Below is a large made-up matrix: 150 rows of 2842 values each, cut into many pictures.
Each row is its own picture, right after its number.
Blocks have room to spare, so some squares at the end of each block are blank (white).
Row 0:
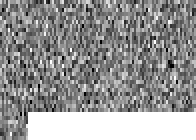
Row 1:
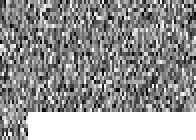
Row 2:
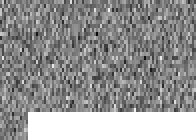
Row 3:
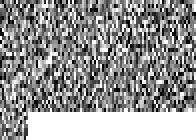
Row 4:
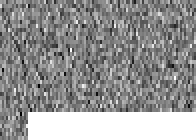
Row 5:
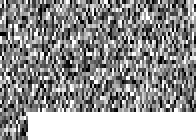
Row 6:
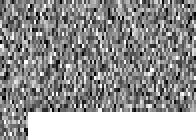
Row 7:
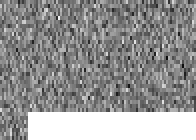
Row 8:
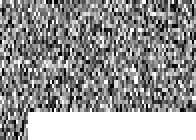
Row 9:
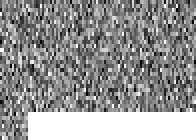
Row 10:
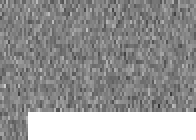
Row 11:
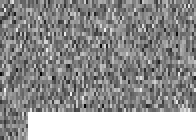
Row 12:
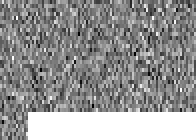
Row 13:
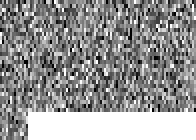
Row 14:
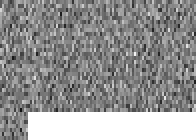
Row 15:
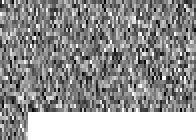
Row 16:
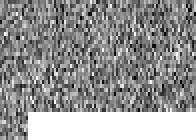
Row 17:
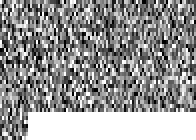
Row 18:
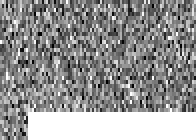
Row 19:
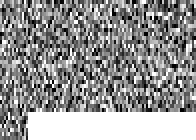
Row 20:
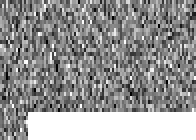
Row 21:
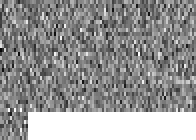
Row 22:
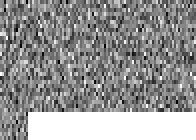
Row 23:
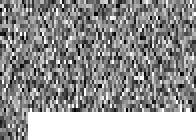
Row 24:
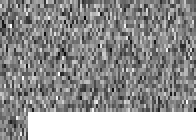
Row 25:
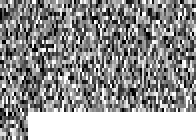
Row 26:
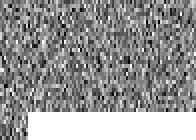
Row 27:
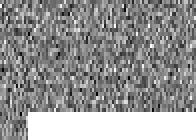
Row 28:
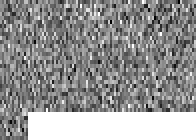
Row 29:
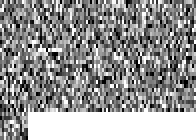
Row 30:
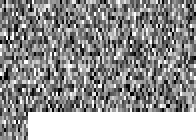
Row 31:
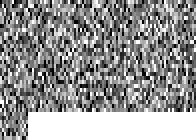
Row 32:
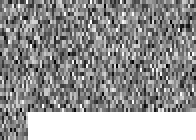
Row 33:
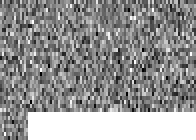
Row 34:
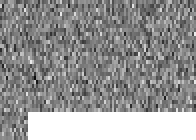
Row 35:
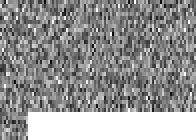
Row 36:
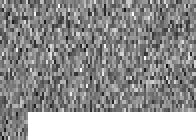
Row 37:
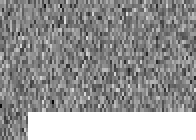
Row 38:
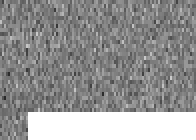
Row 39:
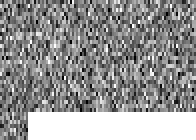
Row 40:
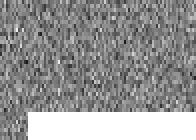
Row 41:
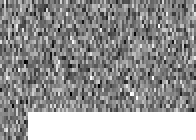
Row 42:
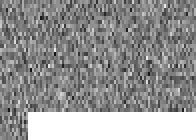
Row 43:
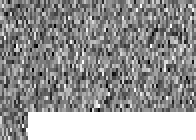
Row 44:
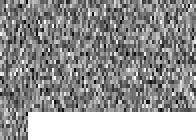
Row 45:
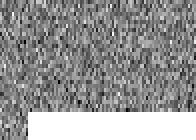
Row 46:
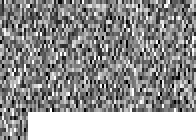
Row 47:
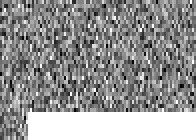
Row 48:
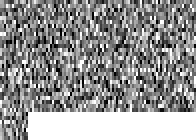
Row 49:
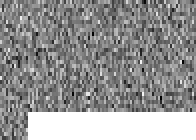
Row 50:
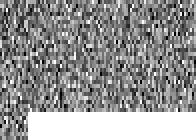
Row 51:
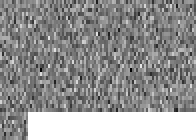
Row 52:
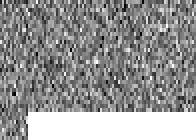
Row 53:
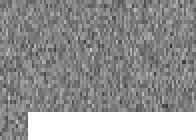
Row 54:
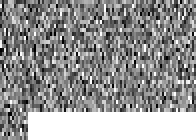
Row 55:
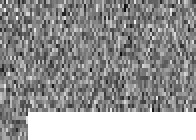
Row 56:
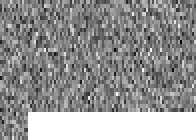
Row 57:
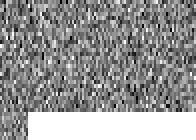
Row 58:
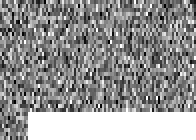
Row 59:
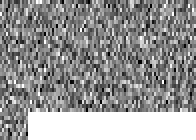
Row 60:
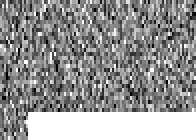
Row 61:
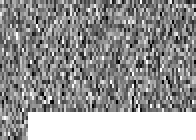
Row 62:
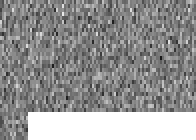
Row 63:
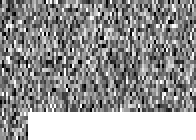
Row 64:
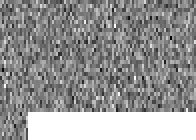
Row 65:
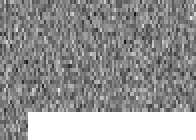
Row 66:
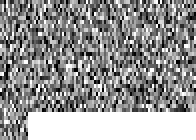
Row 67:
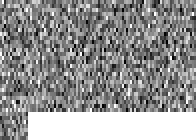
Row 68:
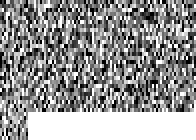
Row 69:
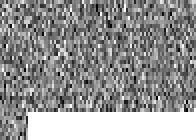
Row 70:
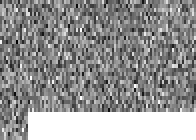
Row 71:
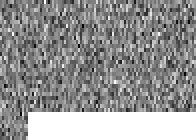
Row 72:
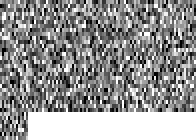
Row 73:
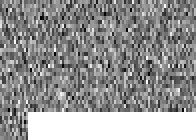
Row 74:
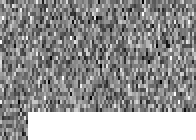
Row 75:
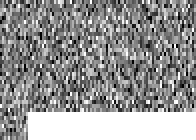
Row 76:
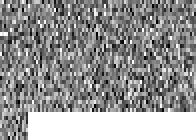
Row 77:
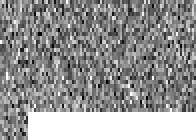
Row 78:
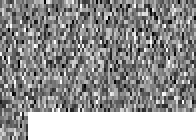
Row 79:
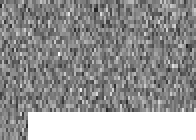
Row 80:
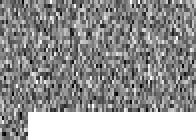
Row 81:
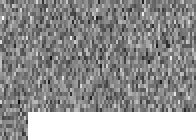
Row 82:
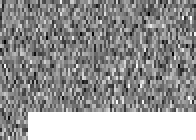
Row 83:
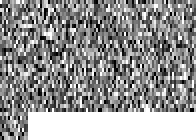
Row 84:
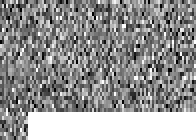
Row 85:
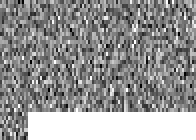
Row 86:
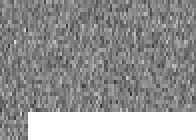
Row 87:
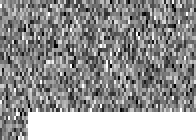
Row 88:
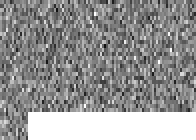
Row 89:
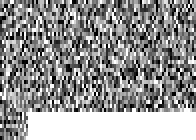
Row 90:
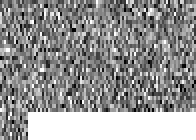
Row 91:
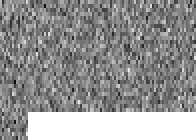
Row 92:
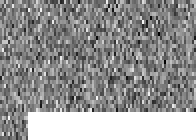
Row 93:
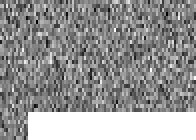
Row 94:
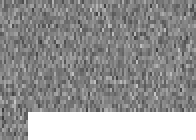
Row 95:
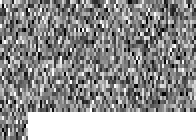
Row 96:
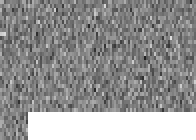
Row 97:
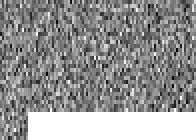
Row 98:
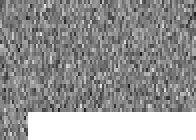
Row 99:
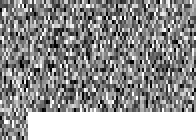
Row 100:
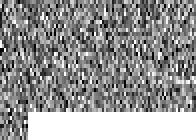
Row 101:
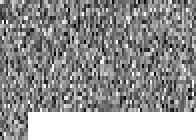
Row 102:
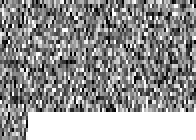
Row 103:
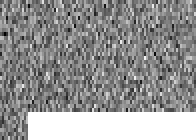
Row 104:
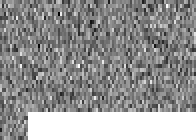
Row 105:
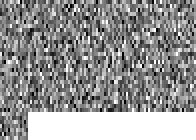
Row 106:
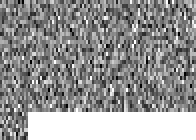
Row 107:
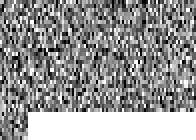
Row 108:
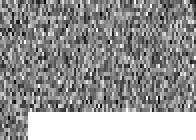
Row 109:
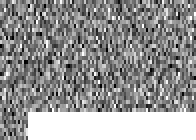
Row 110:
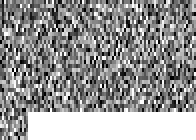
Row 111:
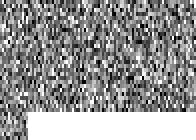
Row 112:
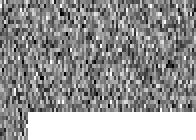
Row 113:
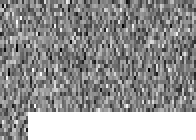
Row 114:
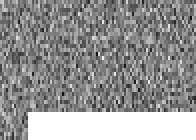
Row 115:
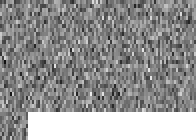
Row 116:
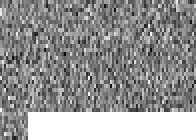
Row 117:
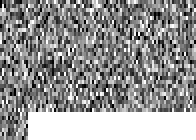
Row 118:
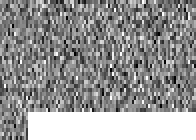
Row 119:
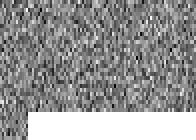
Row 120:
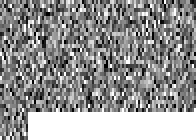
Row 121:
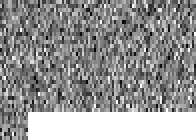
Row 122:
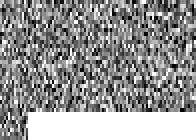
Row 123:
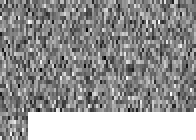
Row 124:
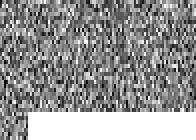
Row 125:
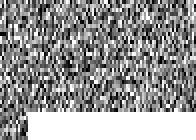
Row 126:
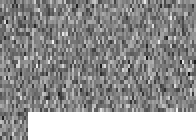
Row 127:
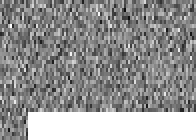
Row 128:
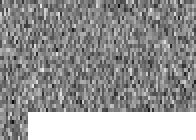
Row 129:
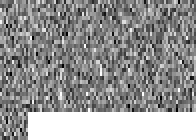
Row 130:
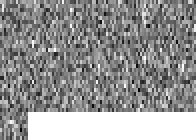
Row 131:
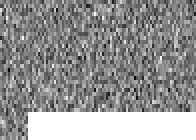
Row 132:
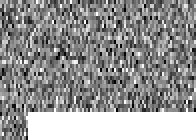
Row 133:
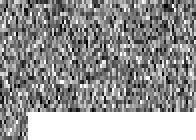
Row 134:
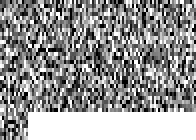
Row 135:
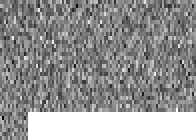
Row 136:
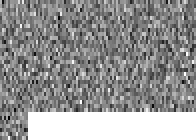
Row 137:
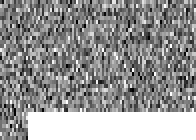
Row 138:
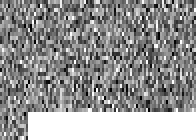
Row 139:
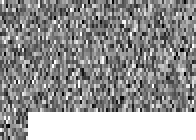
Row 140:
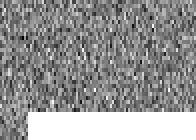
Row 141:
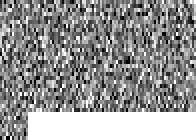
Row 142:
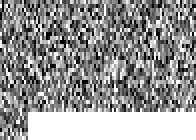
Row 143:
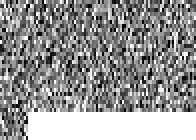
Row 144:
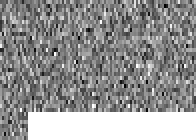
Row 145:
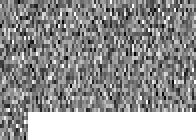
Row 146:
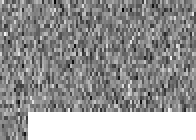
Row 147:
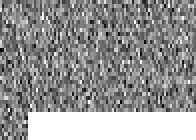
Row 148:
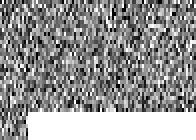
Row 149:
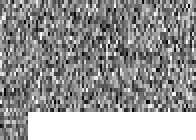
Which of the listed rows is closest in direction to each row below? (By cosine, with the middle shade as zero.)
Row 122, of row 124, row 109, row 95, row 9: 95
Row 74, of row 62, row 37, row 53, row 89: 37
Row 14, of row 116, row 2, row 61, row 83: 116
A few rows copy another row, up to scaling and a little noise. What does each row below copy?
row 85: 106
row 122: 19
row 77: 18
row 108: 58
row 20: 60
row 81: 74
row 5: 125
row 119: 31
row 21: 100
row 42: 73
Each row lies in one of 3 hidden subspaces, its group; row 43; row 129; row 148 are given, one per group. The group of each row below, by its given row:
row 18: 43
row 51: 129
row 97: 43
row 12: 129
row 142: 129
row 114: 129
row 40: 43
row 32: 43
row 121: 129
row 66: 43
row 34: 129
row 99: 43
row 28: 148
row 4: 148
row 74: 43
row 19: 148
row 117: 148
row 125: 43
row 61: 129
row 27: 148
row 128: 129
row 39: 43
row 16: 43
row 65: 43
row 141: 148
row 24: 148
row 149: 43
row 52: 148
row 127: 148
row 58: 148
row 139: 129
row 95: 148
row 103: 43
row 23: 43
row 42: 129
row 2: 43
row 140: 43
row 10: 148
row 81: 43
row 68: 43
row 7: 129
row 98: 43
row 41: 43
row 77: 43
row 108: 148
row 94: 148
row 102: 148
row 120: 148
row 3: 43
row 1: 43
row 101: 129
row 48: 43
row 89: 43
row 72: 129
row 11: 43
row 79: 148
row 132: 148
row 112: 148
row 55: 148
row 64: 148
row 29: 129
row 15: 129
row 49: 129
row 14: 129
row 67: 43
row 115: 148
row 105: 129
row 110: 43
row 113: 43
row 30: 43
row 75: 43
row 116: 129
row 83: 129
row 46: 43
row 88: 43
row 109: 43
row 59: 148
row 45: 148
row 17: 129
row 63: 148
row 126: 129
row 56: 129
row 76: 43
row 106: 129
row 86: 148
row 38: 43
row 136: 129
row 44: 43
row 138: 129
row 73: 129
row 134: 129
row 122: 148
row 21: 129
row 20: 43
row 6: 43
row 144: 129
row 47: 43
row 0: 148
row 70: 148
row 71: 148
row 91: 148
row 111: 148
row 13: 148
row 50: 129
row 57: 43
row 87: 148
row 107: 129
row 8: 148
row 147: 129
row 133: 148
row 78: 148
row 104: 129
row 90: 129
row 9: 129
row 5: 43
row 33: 129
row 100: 129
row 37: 43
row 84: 43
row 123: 148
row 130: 129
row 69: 148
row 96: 43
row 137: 129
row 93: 43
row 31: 148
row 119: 148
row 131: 43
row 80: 129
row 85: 129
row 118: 148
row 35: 148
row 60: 43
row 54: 129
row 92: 148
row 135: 129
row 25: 129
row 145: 129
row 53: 129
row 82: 129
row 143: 43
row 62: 43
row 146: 43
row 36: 43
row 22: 43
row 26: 148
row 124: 148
